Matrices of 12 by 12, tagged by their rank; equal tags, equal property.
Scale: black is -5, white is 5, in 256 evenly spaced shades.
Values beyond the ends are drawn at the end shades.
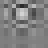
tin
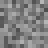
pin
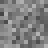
pin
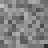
pin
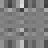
tin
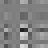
tin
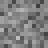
pin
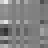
tin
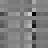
tin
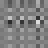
tin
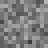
pin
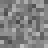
pin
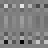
tin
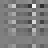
tin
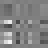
tin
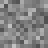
pin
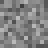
pin
